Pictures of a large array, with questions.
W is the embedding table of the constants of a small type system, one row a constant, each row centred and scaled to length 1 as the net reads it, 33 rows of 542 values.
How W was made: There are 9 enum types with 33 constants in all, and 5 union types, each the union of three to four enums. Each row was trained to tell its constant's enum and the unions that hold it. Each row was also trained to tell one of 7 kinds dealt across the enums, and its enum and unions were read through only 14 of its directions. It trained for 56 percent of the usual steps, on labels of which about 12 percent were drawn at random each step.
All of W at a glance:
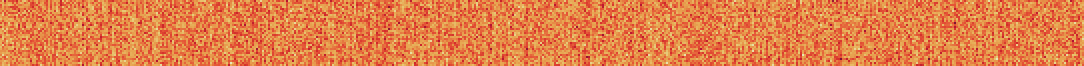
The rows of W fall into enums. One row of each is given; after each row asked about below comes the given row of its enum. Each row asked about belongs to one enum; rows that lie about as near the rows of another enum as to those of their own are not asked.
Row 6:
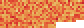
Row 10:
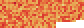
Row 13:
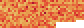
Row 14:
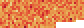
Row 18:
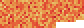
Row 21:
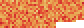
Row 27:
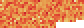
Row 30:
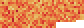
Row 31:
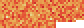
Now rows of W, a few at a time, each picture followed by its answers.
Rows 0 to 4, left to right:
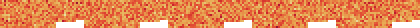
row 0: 6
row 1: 18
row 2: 31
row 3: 6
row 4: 14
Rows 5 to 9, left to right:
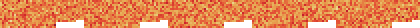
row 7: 13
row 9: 27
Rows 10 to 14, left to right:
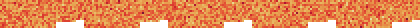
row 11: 13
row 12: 13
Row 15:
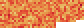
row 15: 10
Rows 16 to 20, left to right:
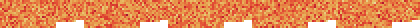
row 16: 10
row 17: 31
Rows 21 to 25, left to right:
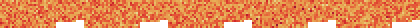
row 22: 21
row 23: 21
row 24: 27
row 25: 10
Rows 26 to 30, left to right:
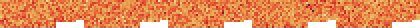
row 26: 31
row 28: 10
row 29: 18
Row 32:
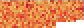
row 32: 31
